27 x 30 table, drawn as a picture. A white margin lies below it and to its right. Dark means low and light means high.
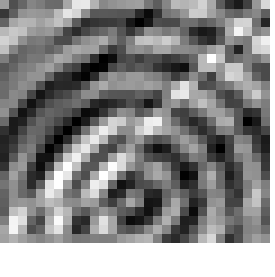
Concentric rings centre on the bottom middle. No row or column stands out. There is no overall slope. The ninth with the highest average is the bottom left.
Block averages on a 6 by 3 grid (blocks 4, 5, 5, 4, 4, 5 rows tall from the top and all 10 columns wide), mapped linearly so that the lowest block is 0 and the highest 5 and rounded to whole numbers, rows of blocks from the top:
5 1 4 | 3 2 4 | 0 3 3 | 1 4 1 | 4 3 1 | 5 3 3
